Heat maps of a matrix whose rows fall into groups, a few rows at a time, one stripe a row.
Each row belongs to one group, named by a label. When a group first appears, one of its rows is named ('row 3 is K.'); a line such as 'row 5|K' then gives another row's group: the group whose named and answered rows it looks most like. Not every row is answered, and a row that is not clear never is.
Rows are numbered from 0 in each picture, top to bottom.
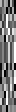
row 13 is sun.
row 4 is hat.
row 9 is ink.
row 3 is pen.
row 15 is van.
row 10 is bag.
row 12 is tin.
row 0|tin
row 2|sun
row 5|sun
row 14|pen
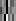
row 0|van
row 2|sun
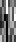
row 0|pen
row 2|bag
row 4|van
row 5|ink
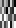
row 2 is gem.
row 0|tin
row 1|van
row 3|hat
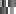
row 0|pen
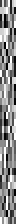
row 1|gem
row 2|bag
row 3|bag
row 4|gem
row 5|gem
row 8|tin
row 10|pen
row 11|hat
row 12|gem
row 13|gem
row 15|hat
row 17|bag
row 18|hat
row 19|bag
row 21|gem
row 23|ink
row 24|tin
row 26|hat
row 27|tin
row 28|sun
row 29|pen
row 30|van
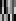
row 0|bag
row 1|bag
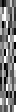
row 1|gem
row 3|pen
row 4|tin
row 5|hat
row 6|tin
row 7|sun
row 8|gem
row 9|bag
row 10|van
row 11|bag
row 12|sun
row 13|ink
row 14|pen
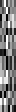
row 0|ink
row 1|pen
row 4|ink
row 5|sun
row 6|pen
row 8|ink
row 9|ink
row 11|gem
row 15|tin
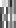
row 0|gem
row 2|hat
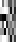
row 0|gem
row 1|gem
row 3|ink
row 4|sun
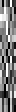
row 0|tin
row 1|gem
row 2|gem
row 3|pen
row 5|hat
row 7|van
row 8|tin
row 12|sun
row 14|tin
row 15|tin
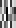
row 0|hat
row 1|van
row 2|ink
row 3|hat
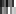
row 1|hat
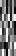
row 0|ink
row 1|ink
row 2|hat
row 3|tin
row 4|pen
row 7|van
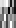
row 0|gem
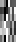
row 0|van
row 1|bag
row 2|sun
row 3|gem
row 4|gem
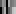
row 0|van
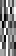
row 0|sun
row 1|hat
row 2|bag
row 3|pen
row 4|ink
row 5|sun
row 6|pen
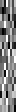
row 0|sun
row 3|gem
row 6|tin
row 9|ink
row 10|sun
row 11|gem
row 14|pen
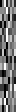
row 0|ink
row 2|tin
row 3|bag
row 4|pen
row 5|sun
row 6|van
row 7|bag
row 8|ink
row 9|gem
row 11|tin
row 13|sun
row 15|pen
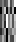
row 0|hat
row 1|ink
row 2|sun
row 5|van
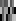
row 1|tin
